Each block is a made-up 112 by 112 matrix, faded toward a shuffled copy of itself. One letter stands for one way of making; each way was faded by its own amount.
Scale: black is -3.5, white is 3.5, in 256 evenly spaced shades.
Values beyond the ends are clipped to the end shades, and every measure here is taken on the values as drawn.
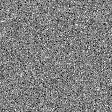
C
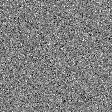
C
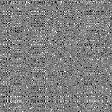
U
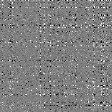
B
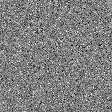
C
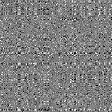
U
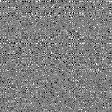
U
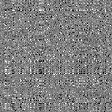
U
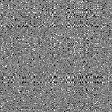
U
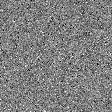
C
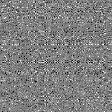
U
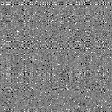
U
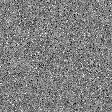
C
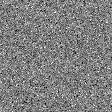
C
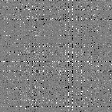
B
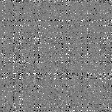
B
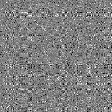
U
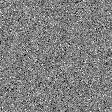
C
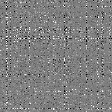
B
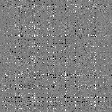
B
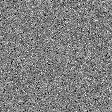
C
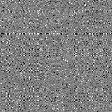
U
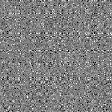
U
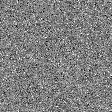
C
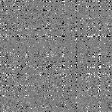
B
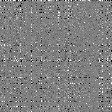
B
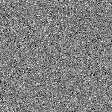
C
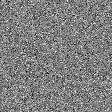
C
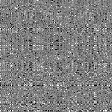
U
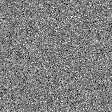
C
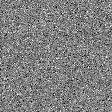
C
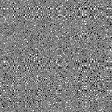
U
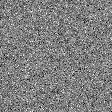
C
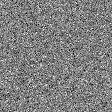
C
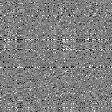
U
